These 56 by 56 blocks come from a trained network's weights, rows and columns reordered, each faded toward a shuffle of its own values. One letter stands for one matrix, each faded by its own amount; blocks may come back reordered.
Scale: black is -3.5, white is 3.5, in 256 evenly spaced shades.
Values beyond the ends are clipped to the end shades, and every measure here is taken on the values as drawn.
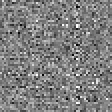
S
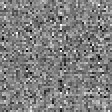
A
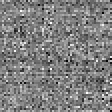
A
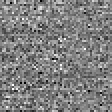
A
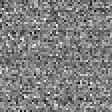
A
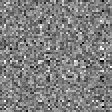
S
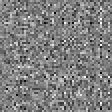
S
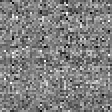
A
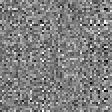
S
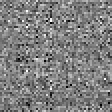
A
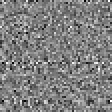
S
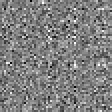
S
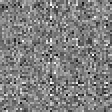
S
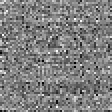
A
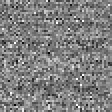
A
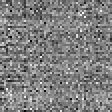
A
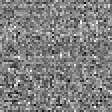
A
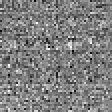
A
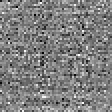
A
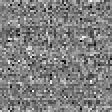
A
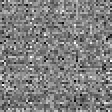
A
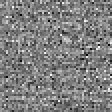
A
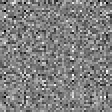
S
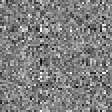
S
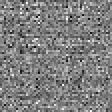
A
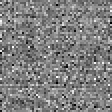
A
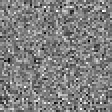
S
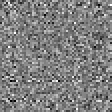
S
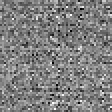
A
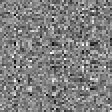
S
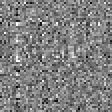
S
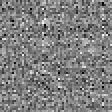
A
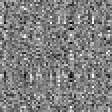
S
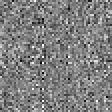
S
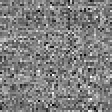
A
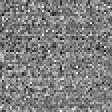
A
